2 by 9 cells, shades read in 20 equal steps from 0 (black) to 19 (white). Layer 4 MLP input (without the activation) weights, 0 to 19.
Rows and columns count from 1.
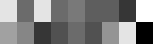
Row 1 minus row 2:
5 -2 13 2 1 1 -4 -13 19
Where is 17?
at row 1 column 1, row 1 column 3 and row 2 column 8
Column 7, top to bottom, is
7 11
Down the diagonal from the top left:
17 10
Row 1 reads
17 8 17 8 9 7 7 4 19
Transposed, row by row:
17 12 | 8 10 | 17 4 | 8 6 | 9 8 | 7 6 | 7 11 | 4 17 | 19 0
